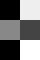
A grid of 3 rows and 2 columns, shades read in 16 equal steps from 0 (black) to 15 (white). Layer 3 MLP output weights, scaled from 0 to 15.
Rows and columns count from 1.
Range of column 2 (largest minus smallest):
11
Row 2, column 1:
8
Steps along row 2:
down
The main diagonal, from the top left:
0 4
